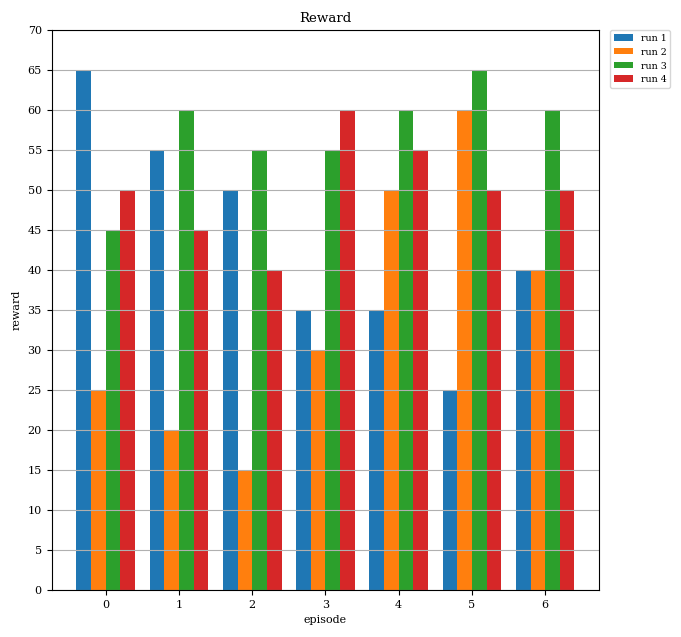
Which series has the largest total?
run 3
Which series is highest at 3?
run 4
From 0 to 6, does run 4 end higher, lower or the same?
the same
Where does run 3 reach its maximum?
5
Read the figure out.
Title: Reward
x-axis: episode, ticks 0 1 2 3 4 5 6
y-axis: reward, ticks 0 5 10 15 20 25 30 35 40 45 50 55 60 65 70
Legend: run 1, run 2, run 3, run 4
Values:
run 1: 65 55 50 35 35 25 40
run 2: 25 20 15 30 50 60 40
run 3: 45 60 55 55 60 65 60
run 4: 50 45 40 60 55 50 50
